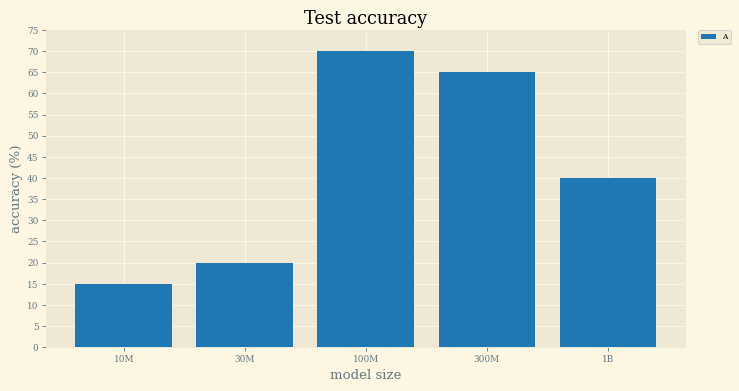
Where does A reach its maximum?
100M
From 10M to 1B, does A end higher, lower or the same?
higher
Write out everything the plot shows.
Title: Test accuracy
x-axis: model size, ticks 10M 30M 100M 300M 1B
y-axis: accuracy (%), ticks 0 5 10 15 20 25 30 35 40 45 50 55 60 65 70 75
Legend: A
Values:
A: 15 20 70 65 40
